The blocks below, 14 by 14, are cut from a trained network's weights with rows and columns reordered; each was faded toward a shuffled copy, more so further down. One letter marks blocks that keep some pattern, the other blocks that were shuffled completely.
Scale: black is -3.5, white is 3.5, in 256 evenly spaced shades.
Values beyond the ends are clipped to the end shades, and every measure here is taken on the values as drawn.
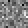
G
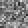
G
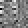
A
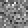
G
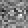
A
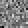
G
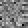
A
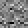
A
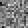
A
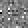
G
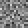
A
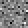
G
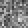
A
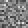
A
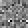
A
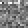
A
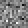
G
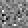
G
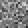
G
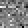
A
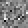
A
